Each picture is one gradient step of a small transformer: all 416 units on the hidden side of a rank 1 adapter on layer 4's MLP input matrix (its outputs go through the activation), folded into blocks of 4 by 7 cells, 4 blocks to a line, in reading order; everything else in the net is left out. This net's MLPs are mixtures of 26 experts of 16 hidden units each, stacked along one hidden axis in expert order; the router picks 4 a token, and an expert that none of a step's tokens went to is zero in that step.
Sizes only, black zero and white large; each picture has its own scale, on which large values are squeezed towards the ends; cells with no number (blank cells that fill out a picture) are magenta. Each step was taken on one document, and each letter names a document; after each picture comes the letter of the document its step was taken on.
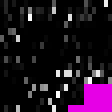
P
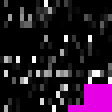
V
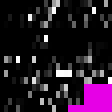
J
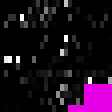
V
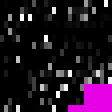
P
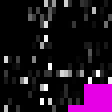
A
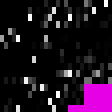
P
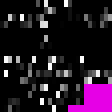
V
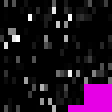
P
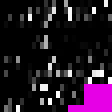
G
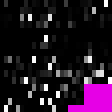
G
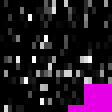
J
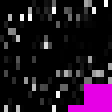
P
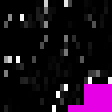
V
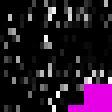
P
